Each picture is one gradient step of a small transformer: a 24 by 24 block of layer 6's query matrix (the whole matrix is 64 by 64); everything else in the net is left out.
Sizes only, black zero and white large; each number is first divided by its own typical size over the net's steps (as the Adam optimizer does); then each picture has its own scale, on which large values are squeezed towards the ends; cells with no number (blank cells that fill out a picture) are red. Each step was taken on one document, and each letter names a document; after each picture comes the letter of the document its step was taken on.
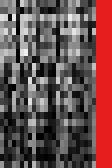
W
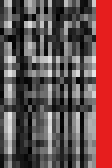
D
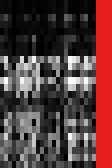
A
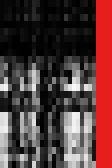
A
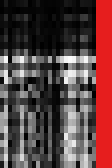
A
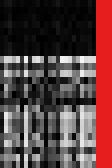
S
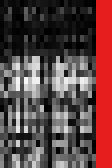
S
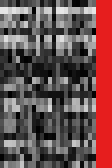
D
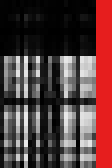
S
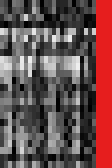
W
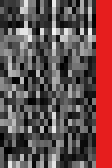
W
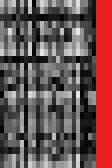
W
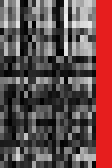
D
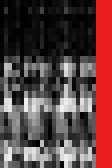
S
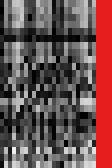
D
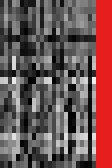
D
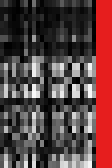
S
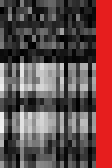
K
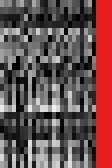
W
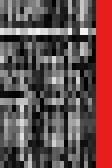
W
